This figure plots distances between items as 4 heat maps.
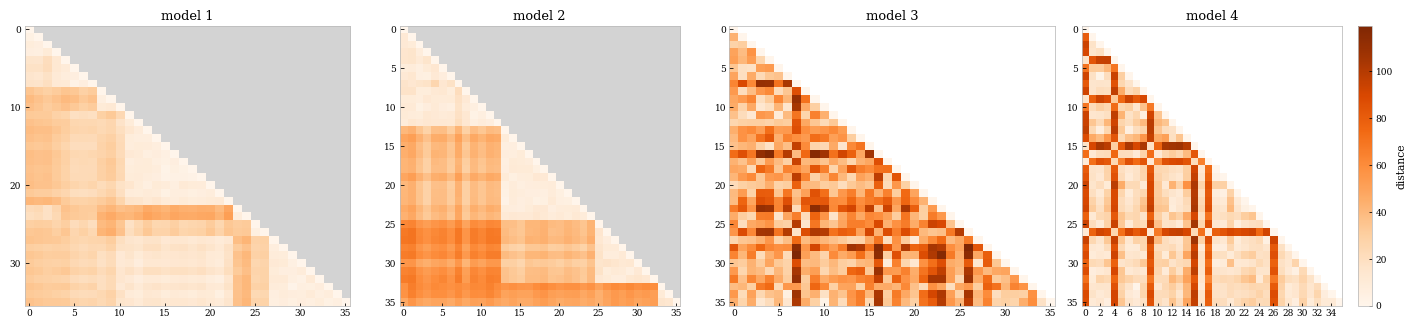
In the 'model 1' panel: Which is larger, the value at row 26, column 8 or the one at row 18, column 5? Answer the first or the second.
the first
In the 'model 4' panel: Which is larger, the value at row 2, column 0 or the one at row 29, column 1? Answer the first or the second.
the first
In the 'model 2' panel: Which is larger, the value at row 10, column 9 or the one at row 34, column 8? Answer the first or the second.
the second
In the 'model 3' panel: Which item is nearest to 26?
7
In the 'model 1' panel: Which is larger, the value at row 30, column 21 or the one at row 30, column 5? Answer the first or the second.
the second
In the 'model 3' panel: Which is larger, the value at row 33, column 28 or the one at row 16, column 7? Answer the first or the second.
the first
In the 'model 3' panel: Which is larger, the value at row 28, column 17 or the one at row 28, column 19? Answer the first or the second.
the second
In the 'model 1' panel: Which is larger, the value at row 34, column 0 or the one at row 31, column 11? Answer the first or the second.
the first
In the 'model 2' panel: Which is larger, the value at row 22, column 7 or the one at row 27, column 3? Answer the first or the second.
the second
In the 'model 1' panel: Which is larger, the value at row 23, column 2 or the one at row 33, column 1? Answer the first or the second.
the second
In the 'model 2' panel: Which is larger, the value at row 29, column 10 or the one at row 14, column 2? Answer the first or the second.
the first
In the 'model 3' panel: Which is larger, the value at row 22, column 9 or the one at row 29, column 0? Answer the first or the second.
the first
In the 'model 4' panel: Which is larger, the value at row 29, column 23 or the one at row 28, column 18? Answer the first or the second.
the first
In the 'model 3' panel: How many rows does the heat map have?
36
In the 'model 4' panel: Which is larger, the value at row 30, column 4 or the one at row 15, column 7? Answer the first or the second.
the second
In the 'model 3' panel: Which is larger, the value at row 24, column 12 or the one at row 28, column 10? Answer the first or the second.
the second
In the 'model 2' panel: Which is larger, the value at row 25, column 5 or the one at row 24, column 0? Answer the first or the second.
the first
